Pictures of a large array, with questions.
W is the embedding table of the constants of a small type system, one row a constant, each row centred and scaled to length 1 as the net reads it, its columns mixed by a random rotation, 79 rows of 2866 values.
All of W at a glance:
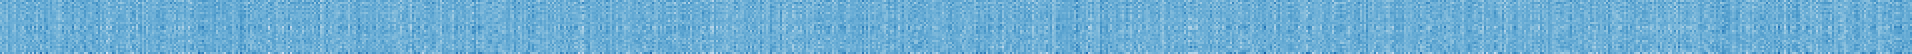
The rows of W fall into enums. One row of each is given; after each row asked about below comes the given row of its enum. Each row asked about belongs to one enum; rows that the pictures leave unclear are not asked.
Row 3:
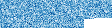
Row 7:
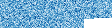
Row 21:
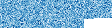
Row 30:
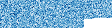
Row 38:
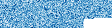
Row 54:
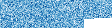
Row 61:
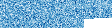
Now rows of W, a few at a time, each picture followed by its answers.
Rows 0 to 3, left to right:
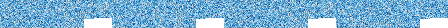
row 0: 7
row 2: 7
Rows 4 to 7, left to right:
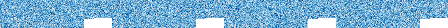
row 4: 3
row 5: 30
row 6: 38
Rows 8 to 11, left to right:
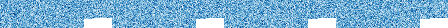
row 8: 30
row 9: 21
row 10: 21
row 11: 7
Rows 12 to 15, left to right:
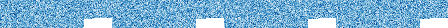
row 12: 30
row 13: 7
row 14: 3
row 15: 21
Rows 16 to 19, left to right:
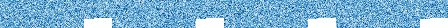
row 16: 7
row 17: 38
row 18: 30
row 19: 3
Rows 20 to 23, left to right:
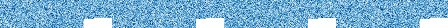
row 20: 38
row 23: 38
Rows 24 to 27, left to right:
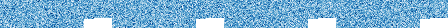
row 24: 38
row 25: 21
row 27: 7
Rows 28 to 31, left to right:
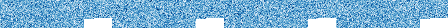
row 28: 54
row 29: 38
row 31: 54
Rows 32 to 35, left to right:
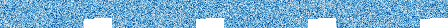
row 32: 38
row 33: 21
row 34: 61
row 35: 3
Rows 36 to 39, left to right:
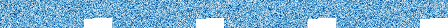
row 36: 30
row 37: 7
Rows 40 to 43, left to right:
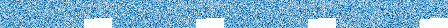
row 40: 7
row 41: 61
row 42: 61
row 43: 38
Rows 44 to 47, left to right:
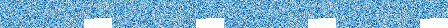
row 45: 21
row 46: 7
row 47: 21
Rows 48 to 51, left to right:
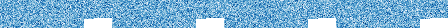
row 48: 21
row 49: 7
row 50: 54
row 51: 3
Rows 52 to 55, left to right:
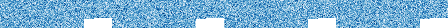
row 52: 7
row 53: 38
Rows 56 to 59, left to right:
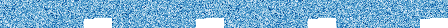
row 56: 38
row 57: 30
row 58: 38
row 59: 3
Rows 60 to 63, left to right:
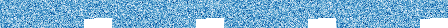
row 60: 3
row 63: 3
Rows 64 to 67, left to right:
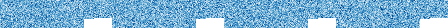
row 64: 54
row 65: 21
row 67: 38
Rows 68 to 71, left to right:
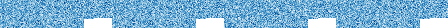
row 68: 21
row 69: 21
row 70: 3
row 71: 21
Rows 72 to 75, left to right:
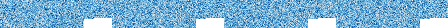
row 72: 38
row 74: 7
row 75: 21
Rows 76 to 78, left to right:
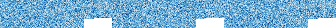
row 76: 7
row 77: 30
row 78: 61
